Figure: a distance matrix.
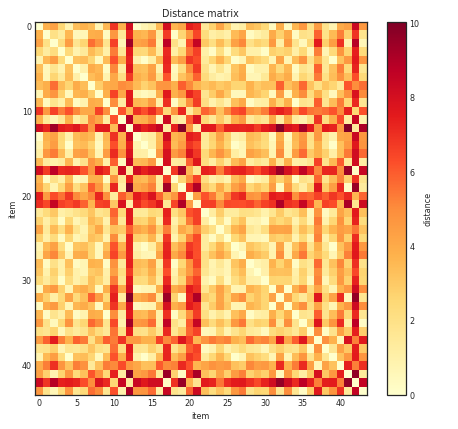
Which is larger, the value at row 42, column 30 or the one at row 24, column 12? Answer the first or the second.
the first
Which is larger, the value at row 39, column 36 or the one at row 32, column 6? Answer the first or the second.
the second
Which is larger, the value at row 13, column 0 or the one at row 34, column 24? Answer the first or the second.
the second
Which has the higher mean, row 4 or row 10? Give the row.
10
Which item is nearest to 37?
40
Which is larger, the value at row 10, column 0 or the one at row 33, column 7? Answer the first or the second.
the first
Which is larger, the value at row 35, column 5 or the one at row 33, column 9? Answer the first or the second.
the second
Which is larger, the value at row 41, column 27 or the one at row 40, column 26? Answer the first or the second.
the first
